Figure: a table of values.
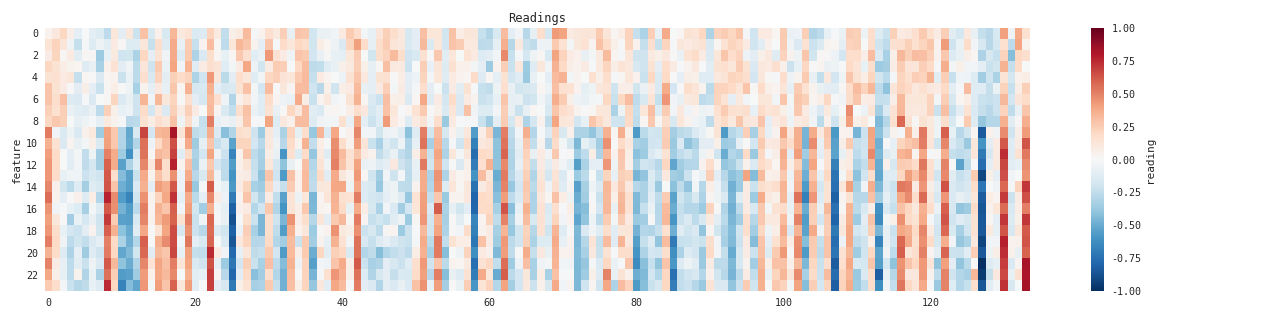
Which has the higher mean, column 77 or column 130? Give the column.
130
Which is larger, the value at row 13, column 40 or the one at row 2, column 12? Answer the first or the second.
the first
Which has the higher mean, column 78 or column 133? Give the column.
133
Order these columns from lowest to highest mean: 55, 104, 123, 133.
123, 55, 104, 133
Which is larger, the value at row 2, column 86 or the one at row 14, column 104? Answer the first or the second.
the second
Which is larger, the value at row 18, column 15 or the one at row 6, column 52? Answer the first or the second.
the first
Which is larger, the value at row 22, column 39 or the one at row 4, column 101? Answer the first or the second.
the first
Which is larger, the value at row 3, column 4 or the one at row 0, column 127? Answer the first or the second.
the first
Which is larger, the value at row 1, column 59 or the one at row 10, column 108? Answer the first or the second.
the second
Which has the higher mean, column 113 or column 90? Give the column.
90
